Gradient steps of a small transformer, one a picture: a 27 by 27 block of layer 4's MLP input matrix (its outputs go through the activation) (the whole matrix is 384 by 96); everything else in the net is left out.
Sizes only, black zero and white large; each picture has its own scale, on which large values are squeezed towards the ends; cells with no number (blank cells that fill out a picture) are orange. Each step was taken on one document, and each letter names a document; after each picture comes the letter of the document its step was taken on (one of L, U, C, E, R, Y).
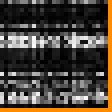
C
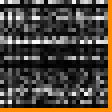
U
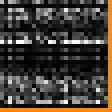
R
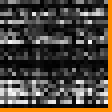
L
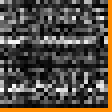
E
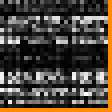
U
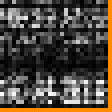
L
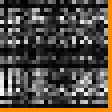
E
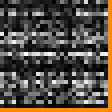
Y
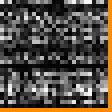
E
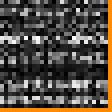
Y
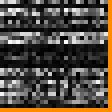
L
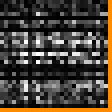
Y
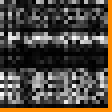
R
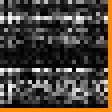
E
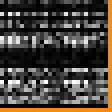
C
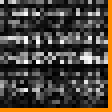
Y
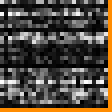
L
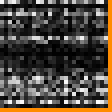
R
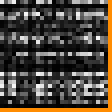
Y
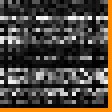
U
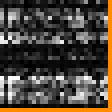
E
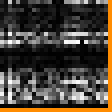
R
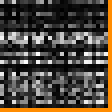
Y
